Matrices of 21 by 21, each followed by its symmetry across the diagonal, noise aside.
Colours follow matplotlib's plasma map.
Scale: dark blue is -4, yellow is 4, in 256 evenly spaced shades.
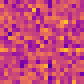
antisymmetric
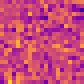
antisymmetric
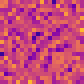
symmetric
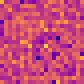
symmetric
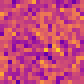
antisymmetric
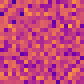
symmetric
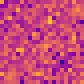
symmetric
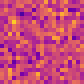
antisymmetric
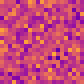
symmetric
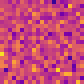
antisymmetric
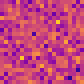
symmetric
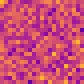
symmetric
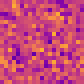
antisymmetric
